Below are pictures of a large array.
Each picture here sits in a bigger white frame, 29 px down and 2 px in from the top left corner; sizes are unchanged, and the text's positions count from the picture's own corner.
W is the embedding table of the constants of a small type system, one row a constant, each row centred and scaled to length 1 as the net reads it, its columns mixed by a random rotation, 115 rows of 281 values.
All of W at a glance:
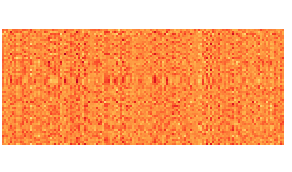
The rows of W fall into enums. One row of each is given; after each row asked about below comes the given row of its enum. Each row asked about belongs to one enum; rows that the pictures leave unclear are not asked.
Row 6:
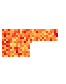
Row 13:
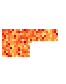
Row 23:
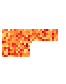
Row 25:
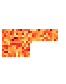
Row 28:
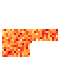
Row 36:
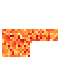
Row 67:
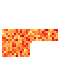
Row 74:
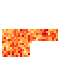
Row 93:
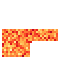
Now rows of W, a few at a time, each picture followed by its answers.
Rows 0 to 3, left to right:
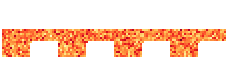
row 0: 13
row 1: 93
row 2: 25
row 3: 25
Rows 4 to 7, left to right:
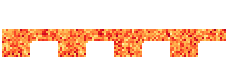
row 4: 74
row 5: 74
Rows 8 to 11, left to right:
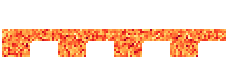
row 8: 23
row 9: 36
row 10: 25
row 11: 36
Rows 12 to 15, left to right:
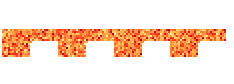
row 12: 23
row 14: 67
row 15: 67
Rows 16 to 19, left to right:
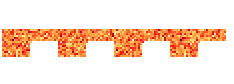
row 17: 6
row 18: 28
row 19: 25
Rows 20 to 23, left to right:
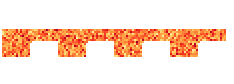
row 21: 36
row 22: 13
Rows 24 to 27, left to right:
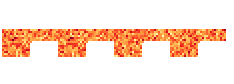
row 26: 13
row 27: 67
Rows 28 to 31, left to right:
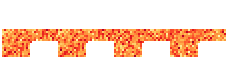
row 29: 28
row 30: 93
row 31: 13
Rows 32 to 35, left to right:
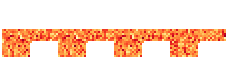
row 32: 36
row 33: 36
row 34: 36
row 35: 6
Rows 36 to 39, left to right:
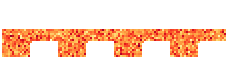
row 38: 23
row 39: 13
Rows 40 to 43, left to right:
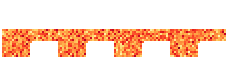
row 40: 67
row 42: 93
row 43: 13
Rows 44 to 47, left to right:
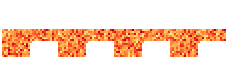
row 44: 23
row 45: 67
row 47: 67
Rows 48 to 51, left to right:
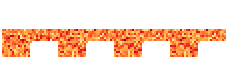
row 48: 36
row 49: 25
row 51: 25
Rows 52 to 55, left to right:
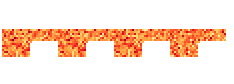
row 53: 25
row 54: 25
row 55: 13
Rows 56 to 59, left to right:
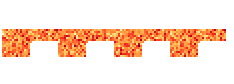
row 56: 67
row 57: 36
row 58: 23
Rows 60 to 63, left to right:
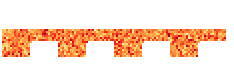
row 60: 74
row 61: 93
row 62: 6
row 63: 36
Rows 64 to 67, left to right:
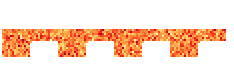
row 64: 36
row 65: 74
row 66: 13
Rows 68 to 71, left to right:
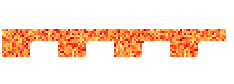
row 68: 67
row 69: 25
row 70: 93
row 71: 25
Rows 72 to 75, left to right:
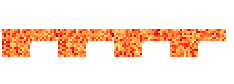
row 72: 6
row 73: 6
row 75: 25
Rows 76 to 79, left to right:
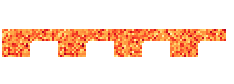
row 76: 23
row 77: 23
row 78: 13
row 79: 67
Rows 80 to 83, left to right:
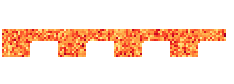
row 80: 93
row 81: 23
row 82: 74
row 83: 6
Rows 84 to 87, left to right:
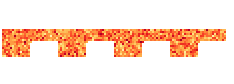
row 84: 13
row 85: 74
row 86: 93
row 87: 25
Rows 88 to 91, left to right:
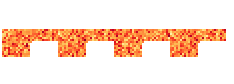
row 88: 23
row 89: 67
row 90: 6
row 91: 67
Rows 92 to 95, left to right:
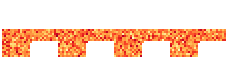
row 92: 6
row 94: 36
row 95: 93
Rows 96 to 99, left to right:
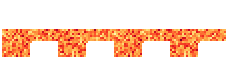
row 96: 67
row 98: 67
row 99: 25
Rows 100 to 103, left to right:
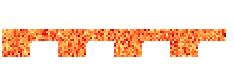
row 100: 74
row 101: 67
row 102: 93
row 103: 6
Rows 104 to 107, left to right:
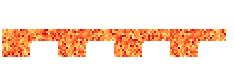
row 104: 74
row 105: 13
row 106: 36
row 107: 13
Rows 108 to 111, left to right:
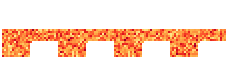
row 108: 93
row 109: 25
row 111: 23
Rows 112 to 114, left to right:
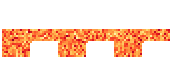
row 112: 25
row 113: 36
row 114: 67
